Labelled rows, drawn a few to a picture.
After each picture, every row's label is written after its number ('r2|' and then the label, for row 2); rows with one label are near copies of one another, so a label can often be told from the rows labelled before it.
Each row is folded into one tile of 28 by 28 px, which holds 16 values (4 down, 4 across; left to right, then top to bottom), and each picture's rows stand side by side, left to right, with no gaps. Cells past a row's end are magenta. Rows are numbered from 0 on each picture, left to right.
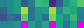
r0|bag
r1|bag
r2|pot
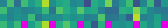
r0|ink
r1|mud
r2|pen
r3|pot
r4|bag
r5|ink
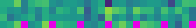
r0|mud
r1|mud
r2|pen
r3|bag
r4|pen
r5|pen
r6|pot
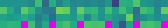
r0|pen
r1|ink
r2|pen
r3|pen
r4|pot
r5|pen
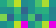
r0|mud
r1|mud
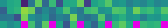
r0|bag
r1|ink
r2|pot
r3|pot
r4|pen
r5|pen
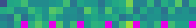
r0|pot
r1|pen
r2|ink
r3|pen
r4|mud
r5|ink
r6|ink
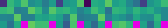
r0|pot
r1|pen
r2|pot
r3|pot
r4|pen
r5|pot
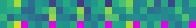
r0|mud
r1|bag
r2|bag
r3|bag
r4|mud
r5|ink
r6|pot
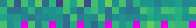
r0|ink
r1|ink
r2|pot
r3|pot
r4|ink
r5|pen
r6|pen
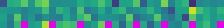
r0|pot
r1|mud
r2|pen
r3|mud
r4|pot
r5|pot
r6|bag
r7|pen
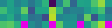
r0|pen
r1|bag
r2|ink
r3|mud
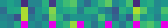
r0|bag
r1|bag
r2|mud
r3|pot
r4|bag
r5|pen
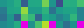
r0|bag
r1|mud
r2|pot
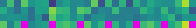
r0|ink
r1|bag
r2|pen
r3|ink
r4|ink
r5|pen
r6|mud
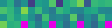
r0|pen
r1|pot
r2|pot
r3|pot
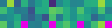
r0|ink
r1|bag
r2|pen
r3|mud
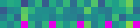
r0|bag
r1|ink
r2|ink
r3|ink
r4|mud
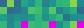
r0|ink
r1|pen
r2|mud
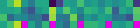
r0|mud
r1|bag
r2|pot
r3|pen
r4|bag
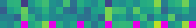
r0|bag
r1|mud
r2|ink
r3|bag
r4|pen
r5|mud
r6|mud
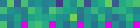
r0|ink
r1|pen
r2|pot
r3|pot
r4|pot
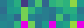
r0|bag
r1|ink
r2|mud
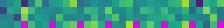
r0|bag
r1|ink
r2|mud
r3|pen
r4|mud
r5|pen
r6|mud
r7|pot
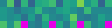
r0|ink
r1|pot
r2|pot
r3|ink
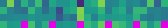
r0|ink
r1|ink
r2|bag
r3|mud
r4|pen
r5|ink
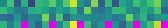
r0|ink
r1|pot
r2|mud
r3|ink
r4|pot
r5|mud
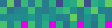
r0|ink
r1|ink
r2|pot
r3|pot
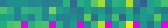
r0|pen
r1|pen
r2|ink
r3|mud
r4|mud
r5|pot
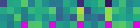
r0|pot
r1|pen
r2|bag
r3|bag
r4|pen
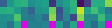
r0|pot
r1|bag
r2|bag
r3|pot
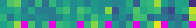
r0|mud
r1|ink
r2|pen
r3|pen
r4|bag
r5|mud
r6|bag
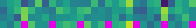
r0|bag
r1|ink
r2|pen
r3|ink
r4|mud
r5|bag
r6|pot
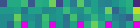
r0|pot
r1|pot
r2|pot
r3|pen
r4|bag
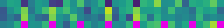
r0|bag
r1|bag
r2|pot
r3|bag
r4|bag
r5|mud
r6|ink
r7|mud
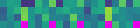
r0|bag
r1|pot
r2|pot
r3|bag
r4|ink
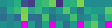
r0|bag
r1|pot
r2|pot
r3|pen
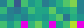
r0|ink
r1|pen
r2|mud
